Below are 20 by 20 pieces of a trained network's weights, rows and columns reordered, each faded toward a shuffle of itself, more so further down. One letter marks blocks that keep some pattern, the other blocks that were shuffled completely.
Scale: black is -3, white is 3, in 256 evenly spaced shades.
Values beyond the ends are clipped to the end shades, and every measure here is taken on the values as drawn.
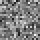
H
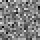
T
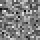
T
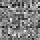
H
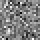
T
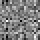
H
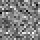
T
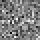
H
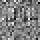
H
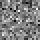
T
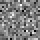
T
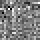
H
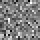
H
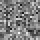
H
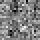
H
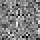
H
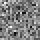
T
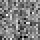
H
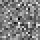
H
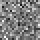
T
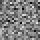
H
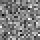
T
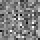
H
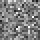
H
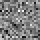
H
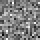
T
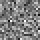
H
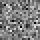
H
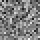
T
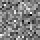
T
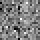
H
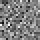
T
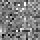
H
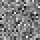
T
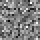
T
